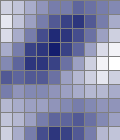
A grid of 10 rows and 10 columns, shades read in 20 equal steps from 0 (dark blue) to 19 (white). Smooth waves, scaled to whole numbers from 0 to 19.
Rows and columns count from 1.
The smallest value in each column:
5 6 2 2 0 2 2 5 8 9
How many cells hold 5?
7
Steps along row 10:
down down down down up up up up up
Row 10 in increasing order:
2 3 4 5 8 8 12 13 14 15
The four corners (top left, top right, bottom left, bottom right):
15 9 15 14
